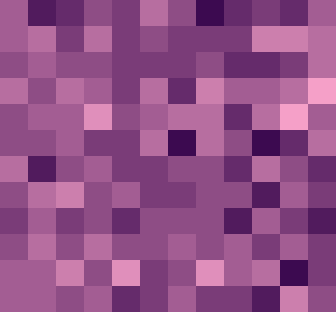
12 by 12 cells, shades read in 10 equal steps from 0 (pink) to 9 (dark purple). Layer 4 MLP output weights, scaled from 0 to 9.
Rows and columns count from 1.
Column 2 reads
8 3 4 5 4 5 8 3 4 3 4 4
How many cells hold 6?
29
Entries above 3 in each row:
11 7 11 6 7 9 10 10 12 10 8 11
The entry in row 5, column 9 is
7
